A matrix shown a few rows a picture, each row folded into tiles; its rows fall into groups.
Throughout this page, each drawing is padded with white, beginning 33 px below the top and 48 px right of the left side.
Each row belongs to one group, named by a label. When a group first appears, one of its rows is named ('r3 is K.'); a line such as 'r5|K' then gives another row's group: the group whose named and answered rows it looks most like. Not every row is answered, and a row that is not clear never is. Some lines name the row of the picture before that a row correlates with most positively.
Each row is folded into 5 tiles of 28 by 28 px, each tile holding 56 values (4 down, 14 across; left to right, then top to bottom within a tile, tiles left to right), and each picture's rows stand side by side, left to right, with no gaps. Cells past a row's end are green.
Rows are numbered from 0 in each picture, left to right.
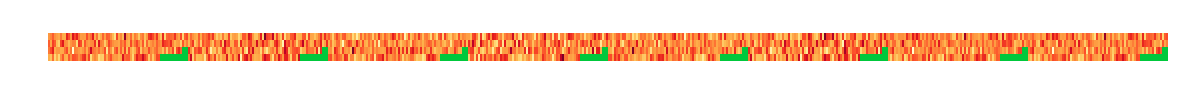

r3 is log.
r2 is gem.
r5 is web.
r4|gem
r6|log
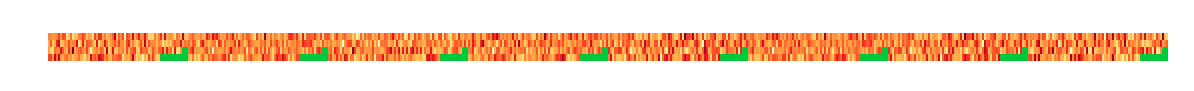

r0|gem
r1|log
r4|web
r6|web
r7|gem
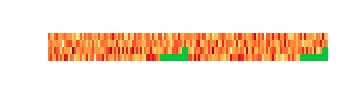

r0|gem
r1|gem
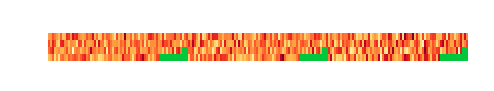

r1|log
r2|web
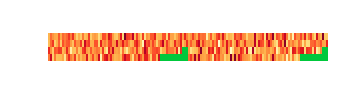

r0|web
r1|gem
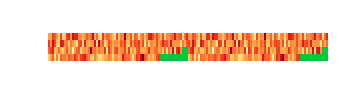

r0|log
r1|log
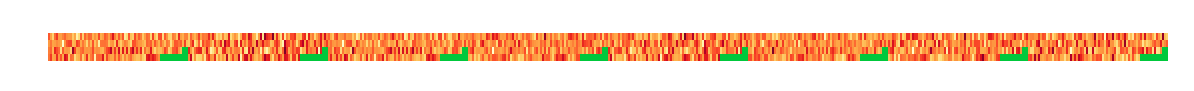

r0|gem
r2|gem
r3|log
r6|log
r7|gem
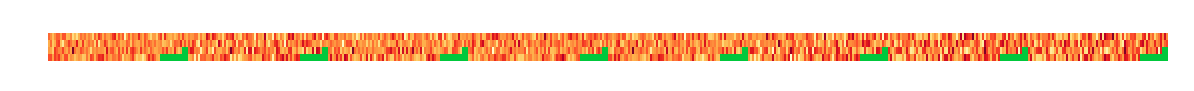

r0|gem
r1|log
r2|gem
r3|log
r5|log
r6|web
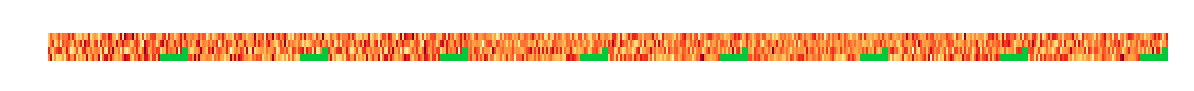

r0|web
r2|web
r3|gem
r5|gem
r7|log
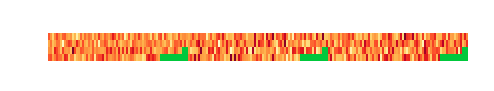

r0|gem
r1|gem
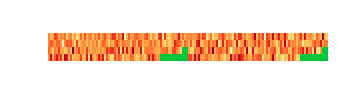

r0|gem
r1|gem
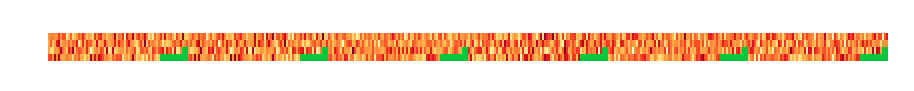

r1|gem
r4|log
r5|log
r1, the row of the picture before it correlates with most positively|1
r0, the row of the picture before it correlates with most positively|1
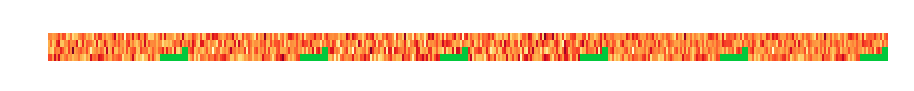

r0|gem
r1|log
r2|log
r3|web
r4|log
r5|log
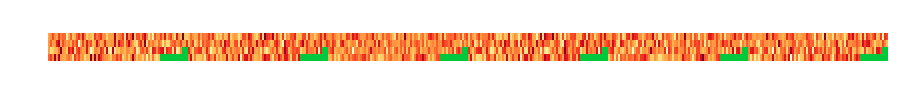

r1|web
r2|log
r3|web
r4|log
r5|log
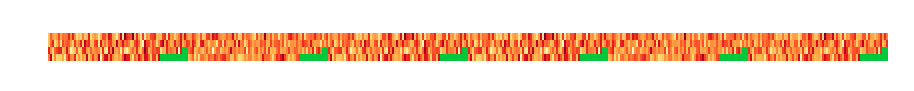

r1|log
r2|web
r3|web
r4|log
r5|web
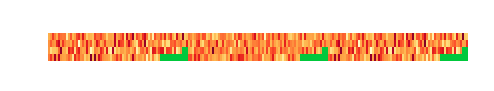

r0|gem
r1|gem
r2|gem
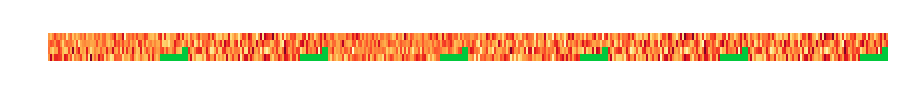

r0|gem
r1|web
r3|log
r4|web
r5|web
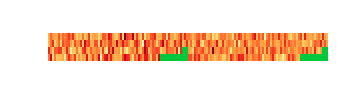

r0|web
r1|gem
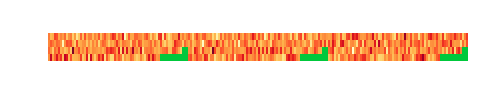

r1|gem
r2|log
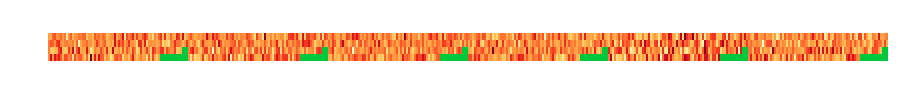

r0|gem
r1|log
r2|log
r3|gem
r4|web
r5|gem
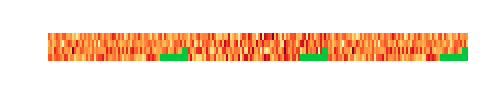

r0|gem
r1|web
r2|gem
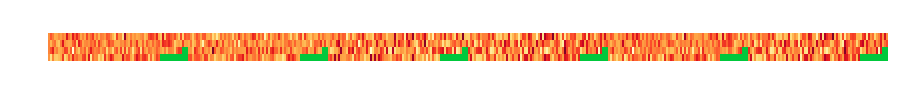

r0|log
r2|gem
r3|web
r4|log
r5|web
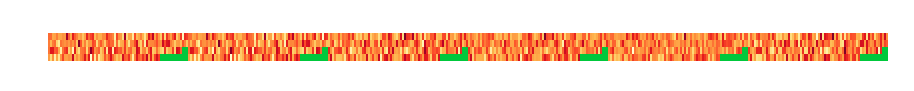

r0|log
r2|web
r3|web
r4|log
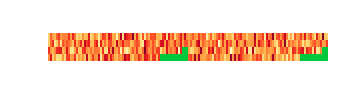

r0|web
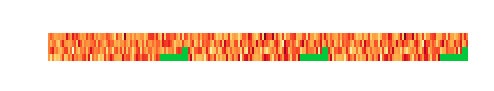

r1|web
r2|web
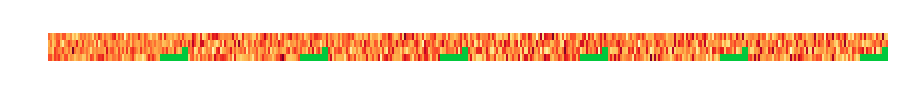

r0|gem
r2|web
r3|web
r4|gem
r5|gem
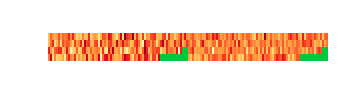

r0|web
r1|log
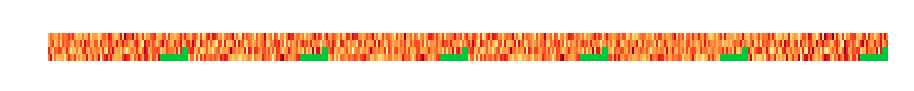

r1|log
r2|log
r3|log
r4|gem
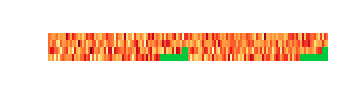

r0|log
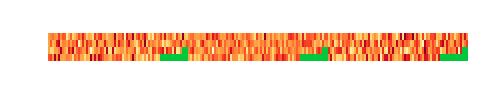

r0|gem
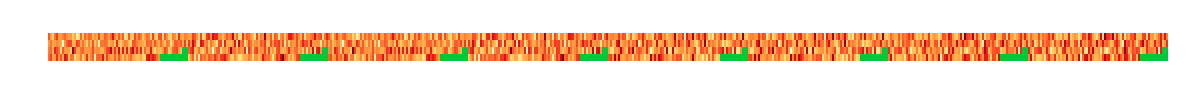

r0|gem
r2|gem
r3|log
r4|gem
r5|gem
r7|web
